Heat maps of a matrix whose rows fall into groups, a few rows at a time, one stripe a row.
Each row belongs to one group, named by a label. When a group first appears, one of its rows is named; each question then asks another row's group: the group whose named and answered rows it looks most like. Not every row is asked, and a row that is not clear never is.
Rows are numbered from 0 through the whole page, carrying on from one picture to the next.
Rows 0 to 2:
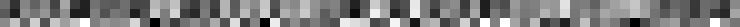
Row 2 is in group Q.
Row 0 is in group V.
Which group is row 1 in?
V
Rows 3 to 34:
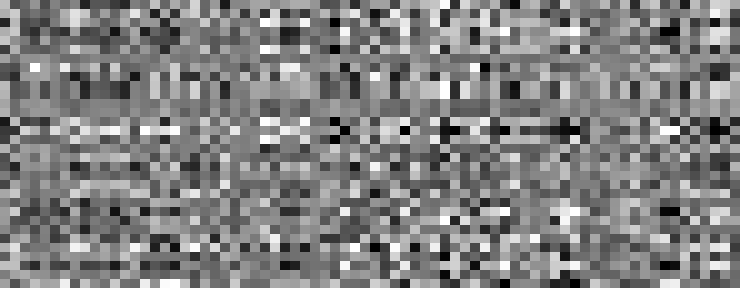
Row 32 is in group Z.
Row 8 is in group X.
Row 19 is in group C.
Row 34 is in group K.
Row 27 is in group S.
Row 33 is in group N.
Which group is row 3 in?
S
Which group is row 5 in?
X
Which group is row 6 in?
Z
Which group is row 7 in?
Z
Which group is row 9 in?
C
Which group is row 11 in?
V
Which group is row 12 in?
S
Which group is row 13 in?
S
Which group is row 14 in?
C
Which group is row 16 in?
X
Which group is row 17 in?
K
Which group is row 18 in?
X
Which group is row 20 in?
N
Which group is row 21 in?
V
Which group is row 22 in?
V
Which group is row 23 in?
N
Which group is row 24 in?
Q
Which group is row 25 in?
V
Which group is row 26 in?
Z
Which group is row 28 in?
V
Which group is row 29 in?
X
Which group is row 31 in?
N
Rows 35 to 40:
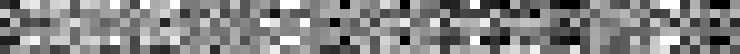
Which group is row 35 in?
K
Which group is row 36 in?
C
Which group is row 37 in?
X
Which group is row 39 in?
K
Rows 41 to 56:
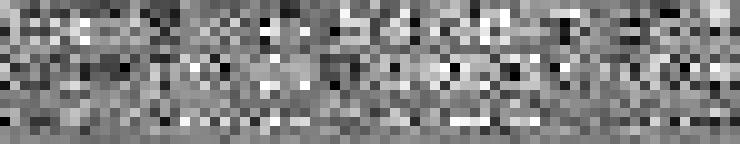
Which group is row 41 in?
Z
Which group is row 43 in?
Q
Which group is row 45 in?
Q
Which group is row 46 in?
C
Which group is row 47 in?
X
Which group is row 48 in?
S
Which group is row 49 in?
S
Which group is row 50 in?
X
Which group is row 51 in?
V
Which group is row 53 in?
Q
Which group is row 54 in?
X
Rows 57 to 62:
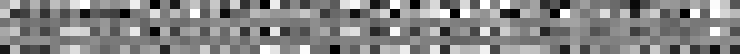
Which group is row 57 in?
Q
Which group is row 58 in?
S
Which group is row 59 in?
Z
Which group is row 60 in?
Q
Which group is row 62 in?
X
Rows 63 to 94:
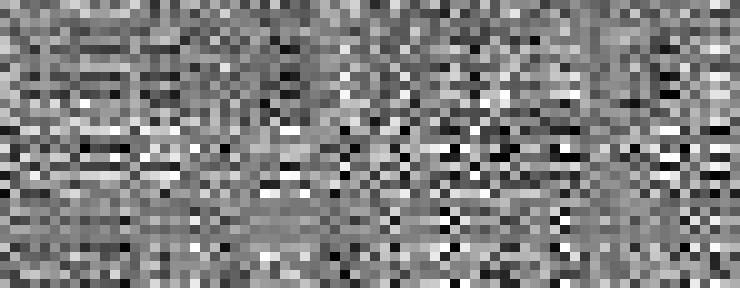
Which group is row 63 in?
Q
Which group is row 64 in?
N
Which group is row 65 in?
C
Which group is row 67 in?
C
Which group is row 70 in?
N
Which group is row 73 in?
Z
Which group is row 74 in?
Q
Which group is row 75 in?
C
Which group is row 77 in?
K
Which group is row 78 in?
V
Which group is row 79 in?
S
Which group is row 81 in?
Z
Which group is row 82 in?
K
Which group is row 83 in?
C
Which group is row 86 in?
N
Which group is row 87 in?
S
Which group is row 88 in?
N
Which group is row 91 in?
X
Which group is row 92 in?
V
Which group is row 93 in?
K
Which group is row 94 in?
S
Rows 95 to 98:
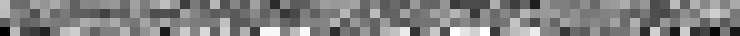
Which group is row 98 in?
X
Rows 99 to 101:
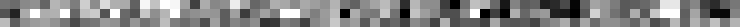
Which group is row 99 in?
K
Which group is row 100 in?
K
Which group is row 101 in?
C
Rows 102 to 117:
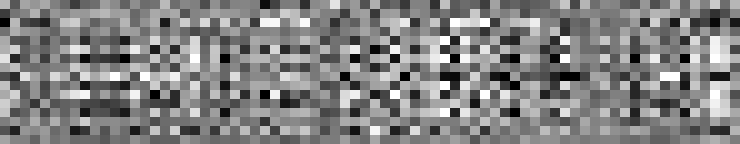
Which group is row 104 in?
X
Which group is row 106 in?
S
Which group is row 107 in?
Q
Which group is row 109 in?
Q
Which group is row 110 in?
K
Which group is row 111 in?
S
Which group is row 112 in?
Q
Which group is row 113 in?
Z
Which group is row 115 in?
Q
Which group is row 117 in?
Z
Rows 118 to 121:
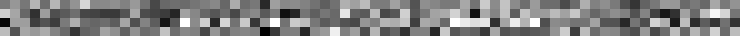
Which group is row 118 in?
Q
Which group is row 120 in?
X
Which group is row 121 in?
C
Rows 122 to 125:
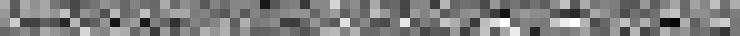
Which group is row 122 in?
C
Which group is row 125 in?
N
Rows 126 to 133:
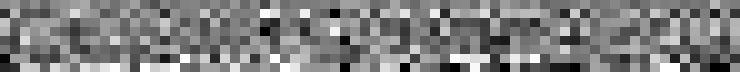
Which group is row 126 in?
Q
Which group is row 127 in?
X
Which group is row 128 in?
C
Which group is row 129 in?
C
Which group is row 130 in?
K
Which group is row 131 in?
V
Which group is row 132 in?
X
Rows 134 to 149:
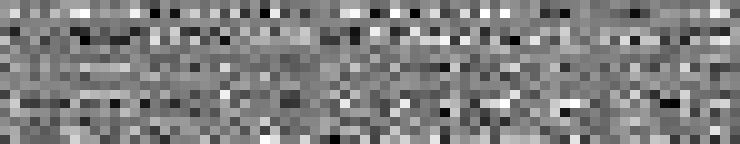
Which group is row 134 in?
Q
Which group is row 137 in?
V
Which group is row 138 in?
S
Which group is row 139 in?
Z
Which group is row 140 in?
Z
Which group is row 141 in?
N
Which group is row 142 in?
V
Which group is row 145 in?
Z
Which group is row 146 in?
N
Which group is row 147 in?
V
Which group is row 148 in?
Q
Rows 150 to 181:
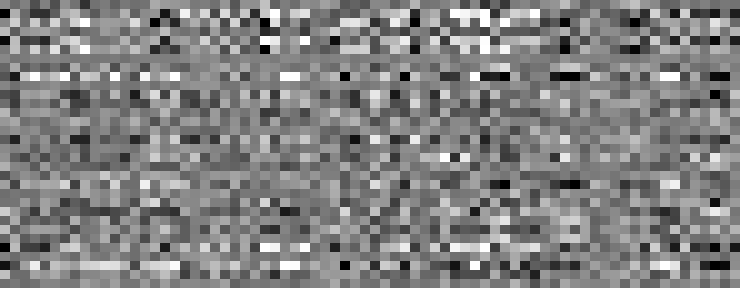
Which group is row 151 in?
X
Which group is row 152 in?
Q
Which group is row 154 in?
X
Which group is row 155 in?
Q
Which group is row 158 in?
K
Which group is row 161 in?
V
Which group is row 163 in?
Q
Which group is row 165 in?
V
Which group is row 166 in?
V
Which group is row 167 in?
S
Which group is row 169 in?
K
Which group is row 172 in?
V
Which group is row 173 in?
Z
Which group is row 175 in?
C
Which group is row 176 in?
Z
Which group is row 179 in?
K
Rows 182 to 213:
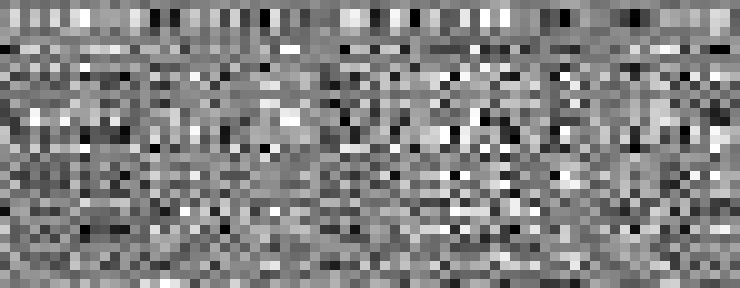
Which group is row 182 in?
Z
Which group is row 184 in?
Q
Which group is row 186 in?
C
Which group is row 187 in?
K
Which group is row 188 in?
V
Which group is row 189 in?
Q
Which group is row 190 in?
S
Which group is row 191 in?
X
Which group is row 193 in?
X
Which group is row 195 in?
K
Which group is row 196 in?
S
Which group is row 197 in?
S
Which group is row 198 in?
Q
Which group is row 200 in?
Z
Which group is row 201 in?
S
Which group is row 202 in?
Z
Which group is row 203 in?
S
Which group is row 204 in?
N
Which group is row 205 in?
X
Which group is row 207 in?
S
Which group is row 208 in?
V
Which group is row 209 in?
C
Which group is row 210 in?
Z
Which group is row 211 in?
X
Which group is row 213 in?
K
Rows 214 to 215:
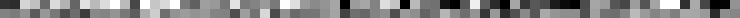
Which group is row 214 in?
K
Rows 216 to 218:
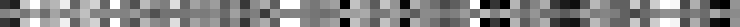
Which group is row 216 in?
K
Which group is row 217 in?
Q
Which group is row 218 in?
K
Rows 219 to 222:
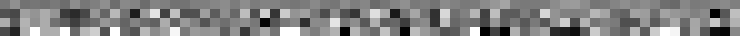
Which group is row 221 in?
C
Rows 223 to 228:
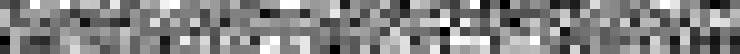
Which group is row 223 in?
K
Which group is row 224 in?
C
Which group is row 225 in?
S
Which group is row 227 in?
X
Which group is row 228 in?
X
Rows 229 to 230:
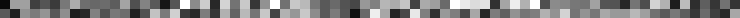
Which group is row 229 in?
X
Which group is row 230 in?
V
